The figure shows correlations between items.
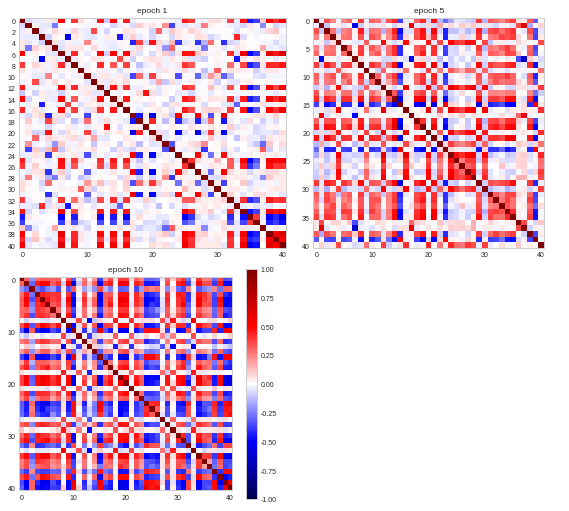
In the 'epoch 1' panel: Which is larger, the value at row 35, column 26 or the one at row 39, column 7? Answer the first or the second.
the second
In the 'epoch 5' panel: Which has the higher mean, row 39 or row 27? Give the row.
27
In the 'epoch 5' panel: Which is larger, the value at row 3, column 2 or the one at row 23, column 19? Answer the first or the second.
the first
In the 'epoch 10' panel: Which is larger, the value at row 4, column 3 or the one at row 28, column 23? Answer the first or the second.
the first
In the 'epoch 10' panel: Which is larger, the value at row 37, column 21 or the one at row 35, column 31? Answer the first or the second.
the second
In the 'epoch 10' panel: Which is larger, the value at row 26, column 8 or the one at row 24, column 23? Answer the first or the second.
the first
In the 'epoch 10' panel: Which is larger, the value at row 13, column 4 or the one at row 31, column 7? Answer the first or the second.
the second
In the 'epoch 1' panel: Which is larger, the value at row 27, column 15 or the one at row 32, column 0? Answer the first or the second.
the second
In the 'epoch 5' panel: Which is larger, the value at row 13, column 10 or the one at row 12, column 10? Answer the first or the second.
the first
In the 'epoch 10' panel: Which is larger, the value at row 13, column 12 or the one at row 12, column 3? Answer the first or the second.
the second
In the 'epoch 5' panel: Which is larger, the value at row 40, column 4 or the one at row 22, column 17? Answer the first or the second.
the first
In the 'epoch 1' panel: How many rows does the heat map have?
41
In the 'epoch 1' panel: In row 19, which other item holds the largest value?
13
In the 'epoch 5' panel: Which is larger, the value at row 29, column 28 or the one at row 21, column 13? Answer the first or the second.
the second
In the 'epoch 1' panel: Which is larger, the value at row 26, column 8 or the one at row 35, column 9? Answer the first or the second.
the first
